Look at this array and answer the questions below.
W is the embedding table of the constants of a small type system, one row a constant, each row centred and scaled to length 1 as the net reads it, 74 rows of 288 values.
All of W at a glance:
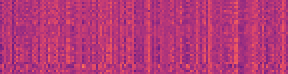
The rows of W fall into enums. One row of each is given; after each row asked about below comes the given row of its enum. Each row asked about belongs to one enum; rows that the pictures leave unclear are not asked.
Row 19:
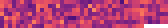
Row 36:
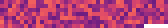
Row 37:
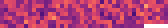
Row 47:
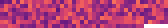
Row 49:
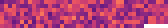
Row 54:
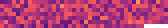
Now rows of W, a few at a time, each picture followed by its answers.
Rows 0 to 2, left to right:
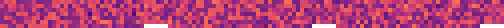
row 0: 37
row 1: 36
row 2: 49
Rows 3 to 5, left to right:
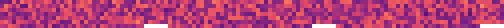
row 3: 47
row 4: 36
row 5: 37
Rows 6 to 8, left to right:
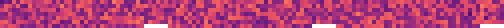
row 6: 47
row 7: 36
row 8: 37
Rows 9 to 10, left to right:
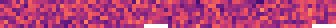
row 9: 54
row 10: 19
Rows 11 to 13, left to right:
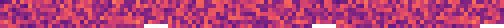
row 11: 47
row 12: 36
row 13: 47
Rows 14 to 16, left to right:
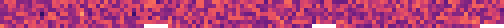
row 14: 37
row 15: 36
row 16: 47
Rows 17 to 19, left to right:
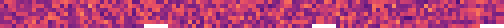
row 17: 37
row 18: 49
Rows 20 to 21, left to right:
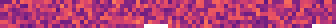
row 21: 36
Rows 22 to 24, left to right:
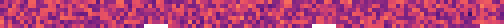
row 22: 36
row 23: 49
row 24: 37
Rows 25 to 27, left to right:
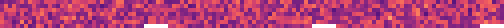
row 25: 49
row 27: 37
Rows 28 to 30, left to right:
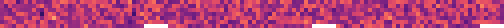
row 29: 47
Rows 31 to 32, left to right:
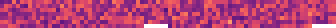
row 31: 47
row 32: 19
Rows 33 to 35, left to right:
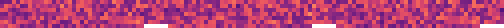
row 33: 47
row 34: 37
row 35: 47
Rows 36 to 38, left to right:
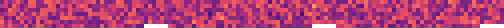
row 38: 47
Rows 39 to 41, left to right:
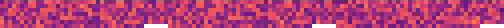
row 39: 36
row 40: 36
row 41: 47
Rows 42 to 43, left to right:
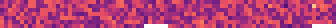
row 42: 36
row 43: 37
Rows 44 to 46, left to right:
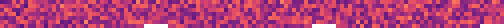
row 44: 54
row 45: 47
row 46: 49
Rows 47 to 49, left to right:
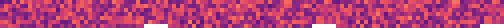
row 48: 49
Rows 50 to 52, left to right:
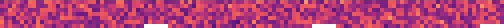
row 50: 36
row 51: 54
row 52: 37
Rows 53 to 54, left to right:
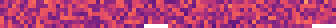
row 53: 36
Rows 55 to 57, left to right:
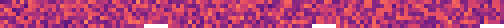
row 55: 54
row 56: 49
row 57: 36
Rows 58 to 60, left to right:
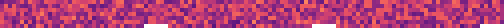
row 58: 49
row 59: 54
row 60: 36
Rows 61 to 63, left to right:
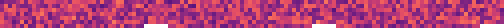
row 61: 49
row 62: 47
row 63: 47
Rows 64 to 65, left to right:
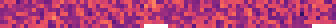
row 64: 37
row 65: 37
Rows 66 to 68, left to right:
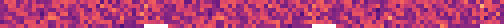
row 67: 37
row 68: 37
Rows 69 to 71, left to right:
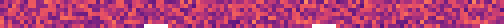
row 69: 36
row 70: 54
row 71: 54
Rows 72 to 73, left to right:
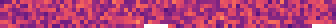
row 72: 47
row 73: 37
